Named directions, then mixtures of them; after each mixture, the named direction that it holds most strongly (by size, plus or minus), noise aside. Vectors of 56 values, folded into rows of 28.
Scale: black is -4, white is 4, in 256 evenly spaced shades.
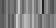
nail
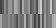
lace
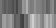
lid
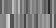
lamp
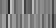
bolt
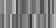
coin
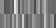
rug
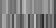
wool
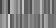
bolt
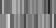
lamp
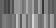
nail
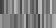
lace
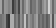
lamp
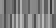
coin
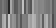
bolt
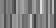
coin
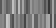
lamp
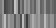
rug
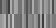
bolt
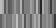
lace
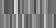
rug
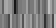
rug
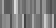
rug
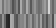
lamp
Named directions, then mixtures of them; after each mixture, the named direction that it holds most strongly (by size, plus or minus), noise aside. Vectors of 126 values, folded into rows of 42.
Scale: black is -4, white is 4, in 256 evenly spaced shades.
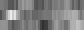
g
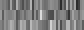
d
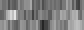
g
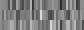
d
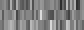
d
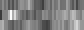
g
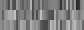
d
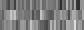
d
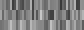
d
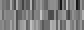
d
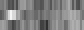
g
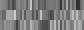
d
